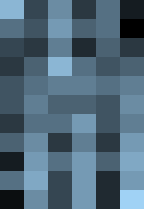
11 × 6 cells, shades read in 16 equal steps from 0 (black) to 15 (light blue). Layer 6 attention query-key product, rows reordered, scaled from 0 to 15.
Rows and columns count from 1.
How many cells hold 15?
1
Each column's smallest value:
1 4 4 3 3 0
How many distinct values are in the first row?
6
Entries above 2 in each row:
5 5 6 6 6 6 6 6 5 6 5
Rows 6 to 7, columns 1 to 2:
6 9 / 4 8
